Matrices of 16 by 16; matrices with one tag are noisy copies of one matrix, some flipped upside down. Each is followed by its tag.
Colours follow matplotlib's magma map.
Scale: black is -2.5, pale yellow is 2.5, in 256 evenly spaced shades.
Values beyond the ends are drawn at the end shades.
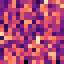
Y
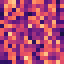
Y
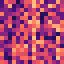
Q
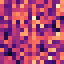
Q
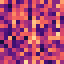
Q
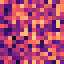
Q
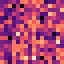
Q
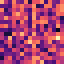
Q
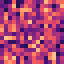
Y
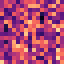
Q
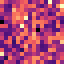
Q
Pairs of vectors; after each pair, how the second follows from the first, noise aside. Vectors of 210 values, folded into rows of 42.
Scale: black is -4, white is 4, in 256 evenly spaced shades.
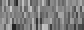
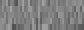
shrunk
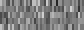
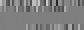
partly zeroed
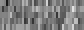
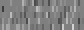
partly zeroed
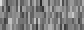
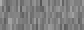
shrunk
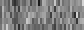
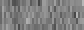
shrunk
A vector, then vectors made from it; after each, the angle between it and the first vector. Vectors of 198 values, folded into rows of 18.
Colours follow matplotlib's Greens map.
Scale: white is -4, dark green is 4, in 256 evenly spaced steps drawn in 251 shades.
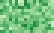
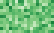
nearly opposite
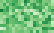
partly aligned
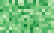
nearly parallel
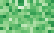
nearly opposite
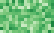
nearly opposite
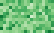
partly opposed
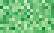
partly opposed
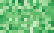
nearly opposite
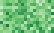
orthogonal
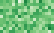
partly aligned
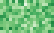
nearly opposite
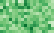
nearly parallel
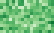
nearly opposite
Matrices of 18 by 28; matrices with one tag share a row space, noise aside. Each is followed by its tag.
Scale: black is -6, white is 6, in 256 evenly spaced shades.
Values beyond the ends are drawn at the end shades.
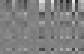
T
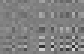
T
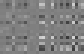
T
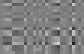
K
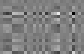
K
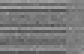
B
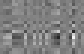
K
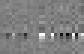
T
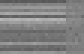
B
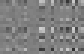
T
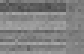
B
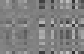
T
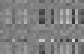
T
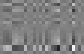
K
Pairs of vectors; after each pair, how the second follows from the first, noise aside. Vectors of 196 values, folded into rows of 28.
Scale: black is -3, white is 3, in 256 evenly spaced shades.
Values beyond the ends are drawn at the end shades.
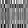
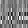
wrapped around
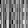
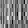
wrapped around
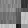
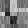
wrapped around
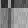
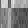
negated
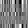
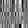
negated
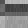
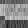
wrapped around
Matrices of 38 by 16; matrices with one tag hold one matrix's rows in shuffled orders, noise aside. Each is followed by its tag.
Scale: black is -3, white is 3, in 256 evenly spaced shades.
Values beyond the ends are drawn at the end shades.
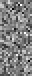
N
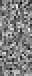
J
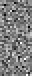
N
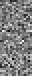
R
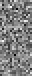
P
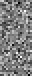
N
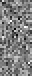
P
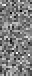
J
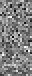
P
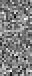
P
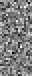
N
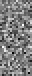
R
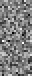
R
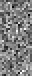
N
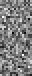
R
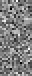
J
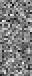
R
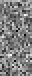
P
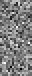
J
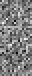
P
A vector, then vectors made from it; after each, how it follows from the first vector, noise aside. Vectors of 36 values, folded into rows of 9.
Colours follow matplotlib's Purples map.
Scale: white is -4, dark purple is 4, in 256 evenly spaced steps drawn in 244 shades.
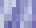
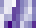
scaled up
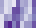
scaled up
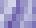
copied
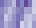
reversed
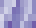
copied
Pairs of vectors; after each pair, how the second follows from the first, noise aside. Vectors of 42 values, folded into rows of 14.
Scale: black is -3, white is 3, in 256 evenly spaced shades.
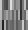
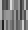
copied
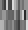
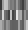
wrapped around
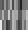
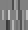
partly zeroed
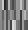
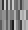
sign-scrambled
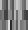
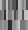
sign-scrambled
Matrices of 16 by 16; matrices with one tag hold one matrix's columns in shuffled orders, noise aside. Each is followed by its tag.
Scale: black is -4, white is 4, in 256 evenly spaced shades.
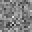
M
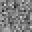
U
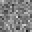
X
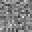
X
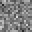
X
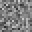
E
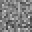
M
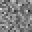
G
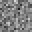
E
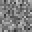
X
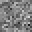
M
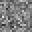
M
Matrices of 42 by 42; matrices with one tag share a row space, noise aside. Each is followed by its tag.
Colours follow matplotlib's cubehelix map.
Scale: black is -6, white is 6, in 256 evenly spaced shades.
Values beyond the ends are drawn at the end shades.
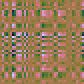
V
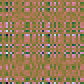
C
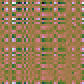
V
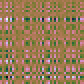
C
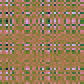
C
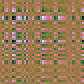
V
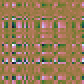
V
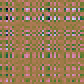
C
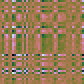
V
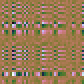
V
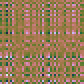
C
